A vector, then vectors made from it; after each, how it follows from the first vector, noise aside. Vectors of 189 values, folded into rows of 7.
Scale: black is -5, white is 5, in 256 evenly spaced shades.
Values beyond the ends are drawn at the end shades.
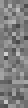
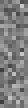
reversed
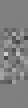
partly zeroed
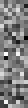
scaled up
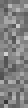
sign-scrambled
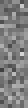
reversed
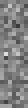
sign-scrambled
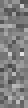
reversed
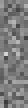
sign-scrambled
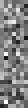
scaled up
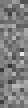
reversed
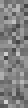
copied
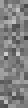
copied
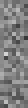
copied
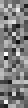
scaled up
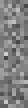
copied
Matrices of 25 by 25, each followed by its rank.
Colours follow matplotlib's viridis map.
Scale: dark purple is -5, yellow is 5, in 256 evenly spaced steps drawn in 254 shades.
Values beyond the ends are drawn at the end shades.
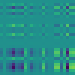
one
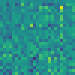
five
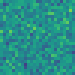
full rank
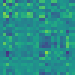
three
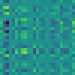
two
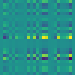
one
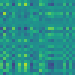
two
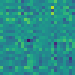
five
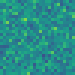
full rank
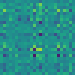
three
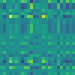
two
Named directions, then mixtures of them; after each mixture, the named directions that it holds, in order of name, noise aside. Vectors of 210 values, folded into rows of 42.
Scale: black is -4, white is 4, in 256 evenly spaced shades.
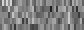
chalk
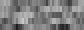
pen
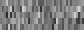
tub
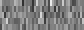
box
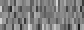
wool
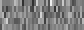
box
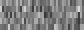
box, tub, wool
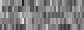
box, pen, wool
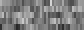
box, pen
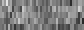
chalk, pen, tub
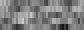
pen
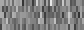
box, chalk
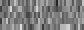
box, pen, wool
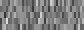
box, wool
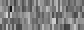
pen, tub, wool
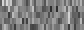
chalk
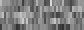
box, pen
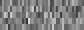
box, chalk, tub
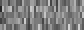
box, wool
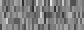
box
